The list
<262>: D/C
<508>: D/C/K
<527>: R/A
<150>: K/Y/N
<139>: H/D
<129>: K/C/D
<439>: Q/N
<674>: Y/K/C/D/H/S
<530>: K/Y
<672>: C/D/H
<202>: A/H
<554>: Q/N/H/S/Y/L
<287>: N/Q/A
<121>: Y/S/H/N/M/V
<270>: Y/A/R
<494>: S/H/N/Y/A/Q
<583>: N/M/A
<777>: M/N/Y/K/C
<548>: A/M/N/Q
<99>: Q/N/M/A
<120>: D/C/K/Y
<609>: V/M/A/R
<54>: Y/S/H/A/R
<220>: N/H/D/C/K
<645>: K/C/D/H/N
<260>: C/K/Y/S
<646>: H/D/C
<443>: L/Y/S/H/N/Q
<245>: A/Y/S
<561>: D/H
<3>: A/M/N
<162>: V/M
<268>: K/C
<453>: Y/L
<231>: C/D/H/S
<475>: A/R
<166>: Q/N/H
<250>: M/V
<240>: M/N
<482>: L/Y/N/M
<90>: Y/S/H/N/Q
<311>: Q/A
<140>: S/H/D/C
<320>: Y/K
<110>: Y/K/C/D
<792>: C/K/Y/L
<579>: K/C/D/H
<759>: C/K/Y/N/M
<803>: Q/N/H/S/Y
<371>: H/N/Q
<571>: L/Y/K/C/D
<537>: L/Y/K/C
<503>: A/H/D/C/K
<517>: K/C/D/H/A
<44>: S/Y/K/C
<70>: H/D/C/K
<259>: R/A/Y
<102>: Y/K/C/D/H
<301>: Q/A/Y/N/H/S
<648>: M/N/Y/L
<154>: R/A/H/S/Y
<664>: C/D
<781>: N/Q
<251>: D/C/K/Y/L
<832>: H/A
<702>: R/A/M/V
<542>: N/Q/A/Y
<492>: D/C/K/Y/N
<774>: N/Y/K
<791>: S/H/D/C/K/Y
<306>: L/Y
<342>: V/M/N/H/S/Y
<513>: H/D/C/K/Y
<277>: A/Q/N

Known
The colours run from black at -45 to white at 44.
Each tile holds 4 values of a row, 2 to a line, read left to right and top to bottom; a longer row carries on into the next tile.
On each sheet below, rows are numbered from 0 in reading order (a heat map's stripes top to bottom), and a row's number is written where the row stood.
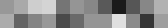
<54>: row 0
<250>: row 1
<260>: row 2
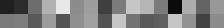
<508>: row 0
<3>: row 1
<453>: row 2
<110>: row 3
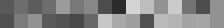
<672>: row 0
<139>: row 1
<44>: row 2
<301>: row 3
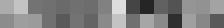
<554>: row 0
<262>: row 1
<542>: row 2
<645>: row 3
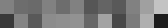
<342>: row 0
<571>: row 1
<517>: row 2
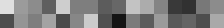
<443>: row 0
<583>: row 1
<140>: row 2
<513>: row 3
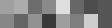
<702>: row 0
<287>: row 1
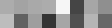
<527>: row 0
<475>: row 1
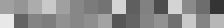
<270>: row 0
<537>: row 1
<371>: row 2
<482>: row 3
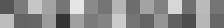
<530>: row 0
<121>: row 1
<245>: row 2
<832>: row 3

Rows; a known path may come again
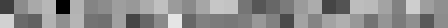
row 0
<320>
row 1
<102>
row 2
<154>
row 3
<270>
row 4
<781>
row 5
<240>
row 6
<150>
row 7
<90>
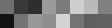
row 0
<220>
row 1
<453>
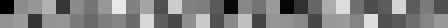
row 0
<674>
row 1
<129>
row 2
<202>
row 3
<583>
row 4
<492>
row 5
<120>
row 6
<287>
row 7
<371>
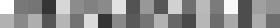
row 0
<277>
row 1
<311>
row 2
<306>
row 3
<832>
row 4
<475>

